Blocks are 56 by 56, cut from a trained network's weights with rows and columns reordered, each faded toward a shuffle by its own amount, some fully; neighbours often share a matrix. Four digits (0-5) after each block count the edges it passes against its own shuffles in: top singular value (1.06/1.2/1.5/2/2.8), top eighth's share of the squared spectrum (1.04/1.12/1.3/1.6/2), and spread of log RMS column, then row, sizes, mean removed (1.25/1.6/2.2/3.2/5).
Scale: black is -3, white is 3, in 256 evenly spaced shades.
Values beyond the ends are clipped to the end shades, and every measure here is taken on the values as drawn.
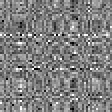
4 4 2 2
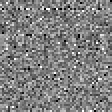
3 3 0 1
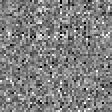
3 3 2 1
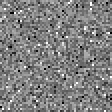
1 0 0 0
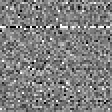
4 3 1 2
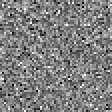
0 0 0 0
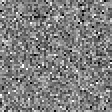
1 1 0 0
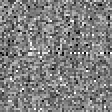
2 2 0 1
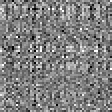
3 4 1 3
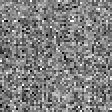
3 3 0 1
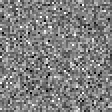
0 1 0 0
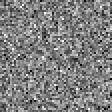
0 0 0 0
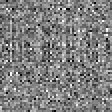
3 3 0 2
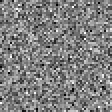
1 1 0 0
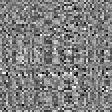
4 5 2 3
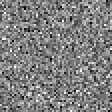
1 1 0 0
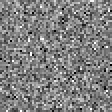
0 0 0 0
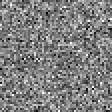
1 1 0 0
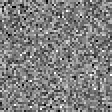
0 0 0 0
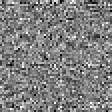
3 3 0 2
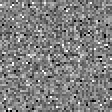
1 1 0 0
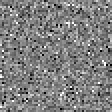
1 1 0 1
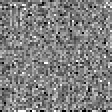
3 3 0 2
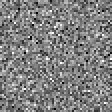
0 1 0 0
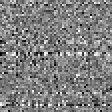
4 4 0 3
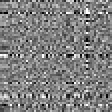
4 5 2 3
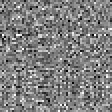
4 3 1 2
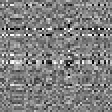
5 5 1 3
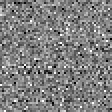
3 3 0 1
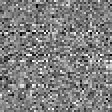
4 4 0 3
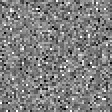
0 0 0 0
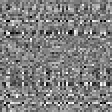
4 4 1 3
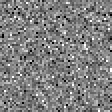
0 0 0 0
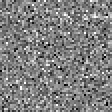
1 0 0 0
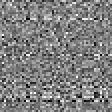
4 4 1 3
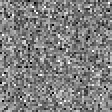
1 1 0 0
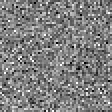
1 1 0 0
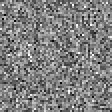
0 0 0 0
